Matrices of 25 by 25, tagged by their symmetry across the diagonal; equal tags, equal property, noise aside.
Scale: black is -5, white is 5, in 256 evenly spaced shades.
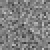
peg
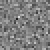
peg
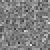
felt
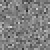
peg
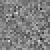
peg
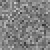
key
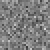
felt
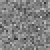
felt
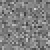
peg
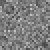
key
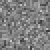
key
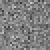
felt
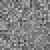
key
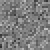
key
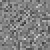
key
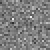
felt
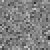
felt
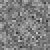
key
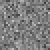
felt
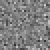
peg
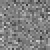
peg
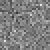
key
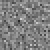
peg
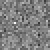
felt
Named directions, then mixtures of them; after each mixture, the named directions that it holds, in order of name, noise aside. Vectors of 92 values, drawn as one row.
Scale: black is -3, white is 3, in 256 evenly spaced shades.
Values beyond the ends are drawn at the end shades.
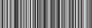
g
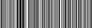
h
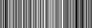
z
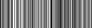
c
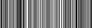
h, z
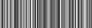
g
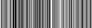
c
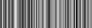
g, h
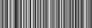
g, z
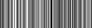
c, h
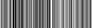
c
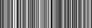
c, h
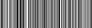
g, h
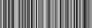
g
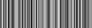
g
